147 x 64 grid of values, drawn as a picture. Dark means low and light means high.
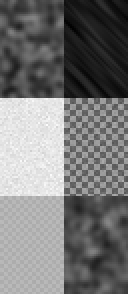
The table splits into 3 rows of 2 panels. Panel 1,1: low, blotchy. Panel 1,2: very low, slanting down to the right, faint in contrast. Panel 2,1: very high, fine-grained, faint in contrast. Panel 2,2: middling, checkered, strong in contrast. Panel 3,1: high, checkered, faint in contrast. Panel 3,2: low, blotchy.
